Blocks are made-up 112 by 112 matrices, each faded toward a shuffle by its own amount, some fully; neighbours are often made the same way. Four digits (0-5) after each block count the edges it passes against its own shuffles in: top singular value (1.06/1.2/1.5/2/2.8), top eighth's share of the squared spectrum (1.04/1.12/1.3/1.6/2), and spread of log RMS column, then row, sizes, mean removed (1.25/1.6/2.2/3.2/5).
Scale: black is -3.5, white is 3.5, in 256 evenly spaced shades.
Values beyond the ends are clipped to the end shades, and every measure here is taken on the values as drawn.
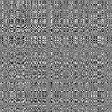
5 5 4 4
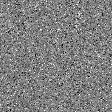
2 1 0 0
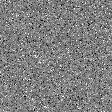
0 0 0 0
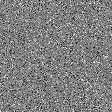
0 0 0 0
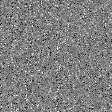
1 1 2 0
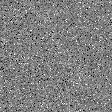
0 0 0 0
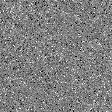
0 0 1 0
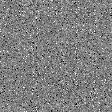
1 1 2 0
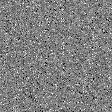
0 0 1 0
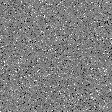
1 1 0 0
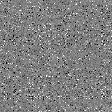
4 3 2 2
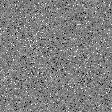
3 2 0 0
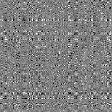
5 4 3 3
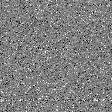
1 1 0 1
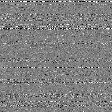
4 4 0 4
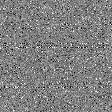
2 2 0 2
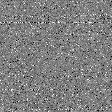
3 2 0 2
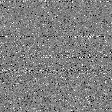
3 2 0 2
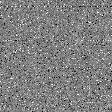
2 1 0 2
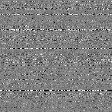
4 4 0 4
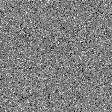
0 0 0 1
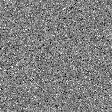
0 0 0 1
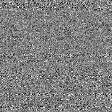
1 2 0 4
